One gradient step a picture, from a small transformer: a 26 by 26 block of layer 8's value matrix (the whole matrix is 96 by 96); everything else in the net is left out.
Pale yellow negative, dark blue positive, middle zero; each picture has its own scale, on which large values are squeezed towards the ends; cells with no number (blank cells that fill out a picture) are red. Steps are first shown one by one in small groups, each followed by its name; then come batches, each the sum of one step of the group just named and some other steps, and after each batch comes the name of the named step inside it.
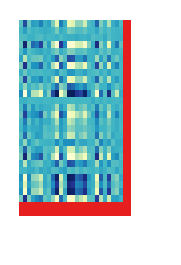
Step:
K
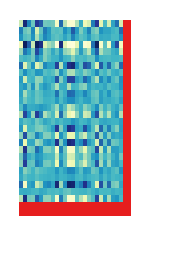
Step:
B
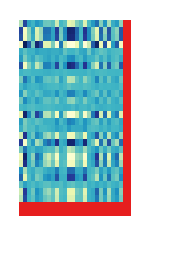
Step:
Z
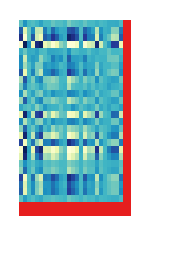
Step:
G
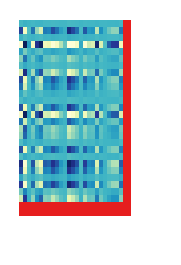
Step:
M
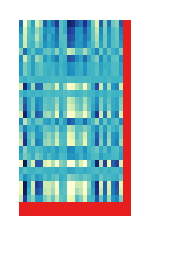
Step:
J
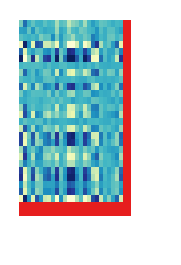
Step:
G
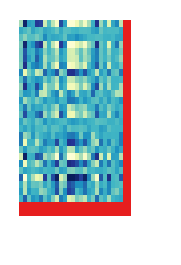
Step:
K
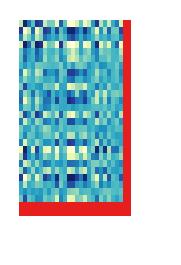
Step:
B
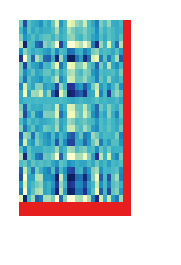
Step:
K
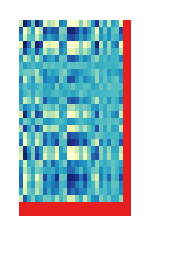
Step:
M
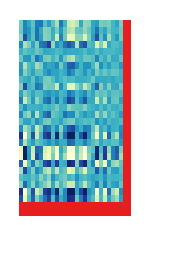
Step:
G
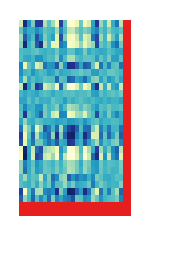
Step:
G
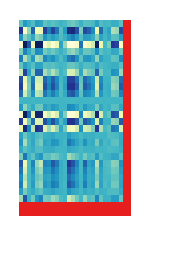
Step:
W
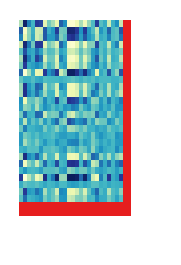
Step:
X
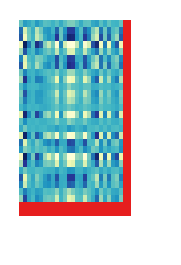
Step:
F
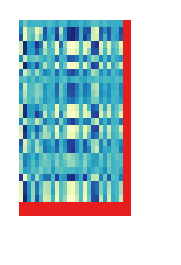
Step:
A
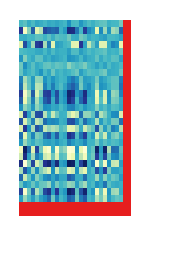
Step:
W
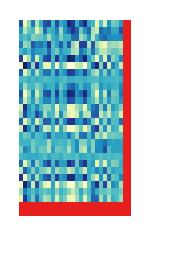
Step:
A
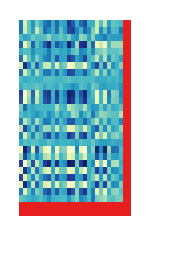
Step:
A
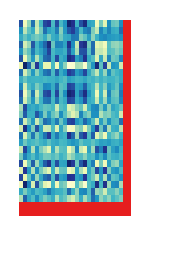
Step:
A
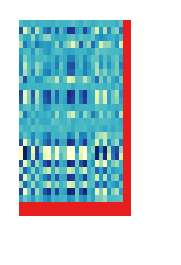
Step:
F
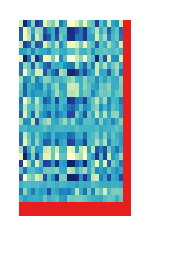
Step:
X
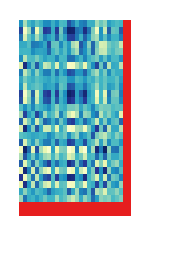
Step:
A
